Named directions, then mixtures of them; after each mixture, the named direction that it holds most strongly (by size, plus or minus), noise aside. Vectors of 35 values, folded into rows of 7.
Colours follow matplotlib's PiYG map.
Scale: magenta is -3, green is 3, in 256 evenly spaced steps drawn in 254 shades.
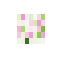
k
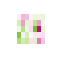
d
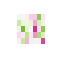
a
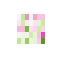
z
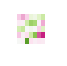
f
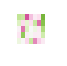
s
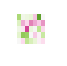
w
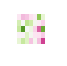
a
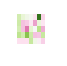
w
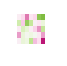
f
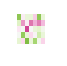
w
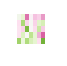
z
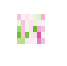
d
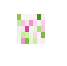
w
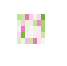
s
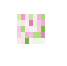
k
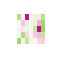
s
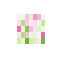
z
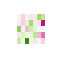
f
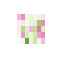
s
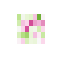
w
